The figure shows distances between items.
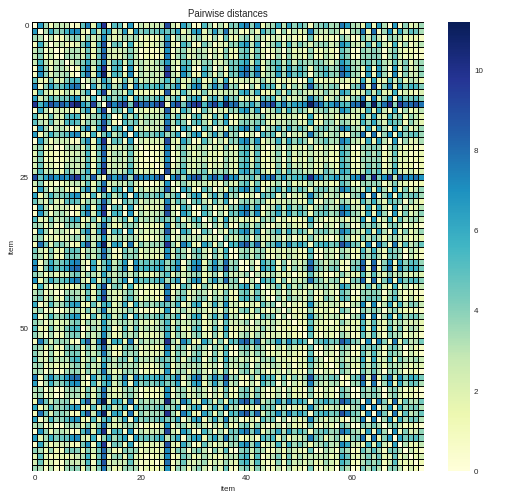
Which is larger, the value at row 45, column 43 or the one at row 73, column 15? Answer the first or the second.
the first
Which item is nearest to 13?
25
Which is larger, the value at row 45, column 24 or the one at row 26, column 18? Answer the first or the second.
the second
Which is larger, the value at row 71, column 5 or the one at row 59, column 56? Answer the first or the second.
the second
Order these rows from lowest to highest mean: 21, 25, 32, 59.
21, 32, 59, 25
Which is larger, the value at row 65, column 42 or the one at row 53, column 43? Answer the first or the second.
the second
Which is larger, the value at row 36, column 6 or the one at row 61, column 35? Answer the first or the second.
the first
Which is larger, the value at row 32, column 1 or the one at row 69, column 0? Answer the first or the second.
the first
